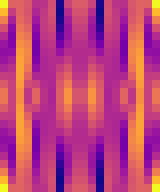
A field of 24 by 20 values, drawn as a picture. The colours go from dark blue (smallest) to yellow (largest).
Slope: none. Average level on the scale: 50%. Grain: streaks running down. Mirror symmetry: left to right and top to bottom.
